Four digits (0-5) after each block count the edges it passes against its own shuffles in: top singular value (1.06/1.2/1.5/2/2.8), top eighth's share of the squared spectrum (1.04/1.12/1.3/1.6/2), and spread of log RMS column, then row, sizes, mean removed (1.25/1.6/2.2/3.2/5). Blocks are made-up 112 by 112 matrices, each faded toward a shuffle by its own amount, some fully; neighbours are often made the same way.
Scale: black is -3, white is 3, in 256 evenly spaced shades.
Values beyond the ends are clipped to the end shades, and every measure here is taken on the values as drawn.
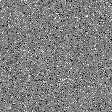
0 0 0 0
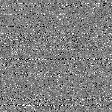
2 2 0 3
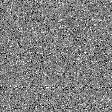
1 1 0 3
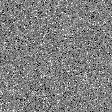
0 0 0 0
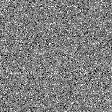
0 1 0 2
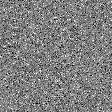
0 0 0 0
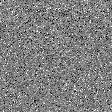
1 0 0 1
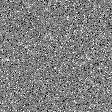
0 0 0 0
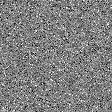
0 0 0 0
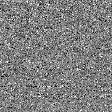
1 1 0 3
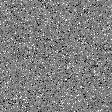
0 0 0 0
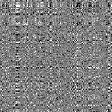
5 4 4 3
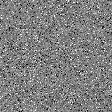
3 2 0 0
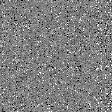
1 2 3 1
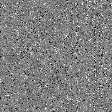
1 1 2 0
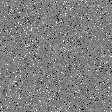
0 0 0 0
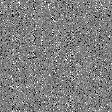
1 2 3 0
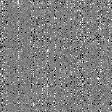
2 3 4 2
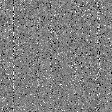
2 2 3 1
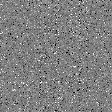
1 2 2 1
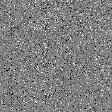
1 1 2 1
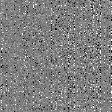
2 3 4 2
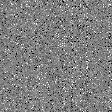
1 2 2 1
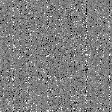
2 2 3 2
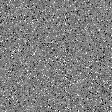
3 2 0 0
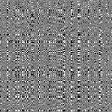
5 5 4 4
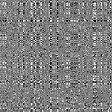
5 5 4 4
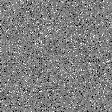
3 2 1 0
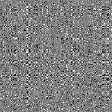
5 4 3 3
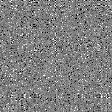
4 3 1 2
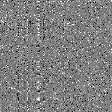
4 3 2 1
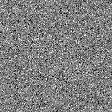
3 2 1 0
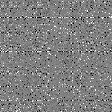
5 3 2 2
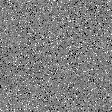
2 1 0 0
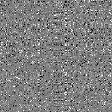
5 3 2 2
